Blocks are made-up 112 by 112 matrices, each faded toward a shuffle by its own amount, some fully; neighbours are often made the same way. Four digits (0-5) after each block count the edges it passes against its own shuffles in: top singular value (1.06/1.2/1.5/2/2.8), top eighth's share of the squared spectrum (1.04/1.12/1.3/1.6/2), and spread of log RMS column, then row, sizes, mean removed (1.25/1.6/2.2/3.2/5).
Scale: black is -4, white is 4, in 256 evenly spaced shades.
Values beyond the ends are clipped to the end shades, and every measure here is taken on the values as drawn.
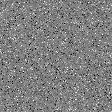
2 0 0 0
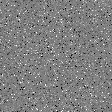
2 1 0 0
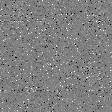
3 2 0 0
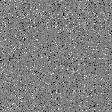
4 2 0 1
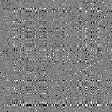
5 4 3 3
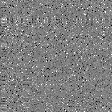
4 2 1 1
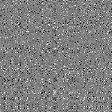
5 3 2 2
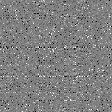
4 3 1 2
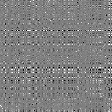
5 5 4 4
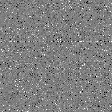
4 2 1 1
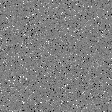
0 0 0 0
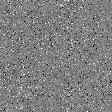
3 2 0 0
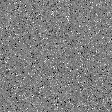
2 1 0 0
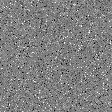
0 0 0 0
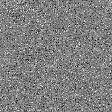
3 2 0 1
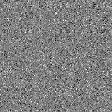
4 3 1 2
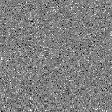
4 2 1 1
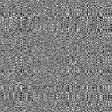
5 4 3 3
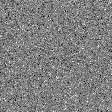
2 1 0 0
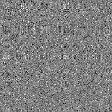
4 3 2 2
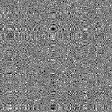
5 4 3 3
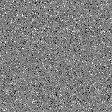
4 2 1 1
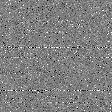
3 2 0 2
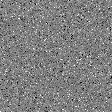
0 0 0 0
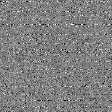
2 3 0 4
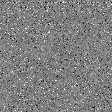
1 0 0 1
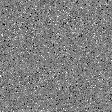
0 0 0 1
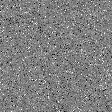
0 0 0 0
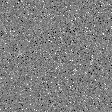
0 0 0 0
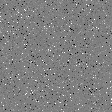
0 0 0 0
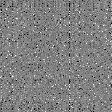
4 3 2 1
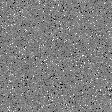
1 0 0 0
